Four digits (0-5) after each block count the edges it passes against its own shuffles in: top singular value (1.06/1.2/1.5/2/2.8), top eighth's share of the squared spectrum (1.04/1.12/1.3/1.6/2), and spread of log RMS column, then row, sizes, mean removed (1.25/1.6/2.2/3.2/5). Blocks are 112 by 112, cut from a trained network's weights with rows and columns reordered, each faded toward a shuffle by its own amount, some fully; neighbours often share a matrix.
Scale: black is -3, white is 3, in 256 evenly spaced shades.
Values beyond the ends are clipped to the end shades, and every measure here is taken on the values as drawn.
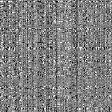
4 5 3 4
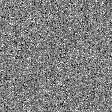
0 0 0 0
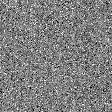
0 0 0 0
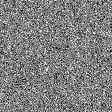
0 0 0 0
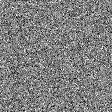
1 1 0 0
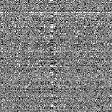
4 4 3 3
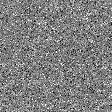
1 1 0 0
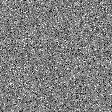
0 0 0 0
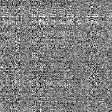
3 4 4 2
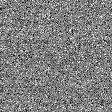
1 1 0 0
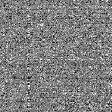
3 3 2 1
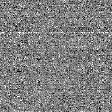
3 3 3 1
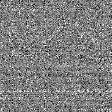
3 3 3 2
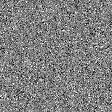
1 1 0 1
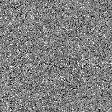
2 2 1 1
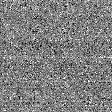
2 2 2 1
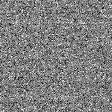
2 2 1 0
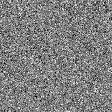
2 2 0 0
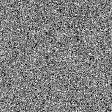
2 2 0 1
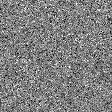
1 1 0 0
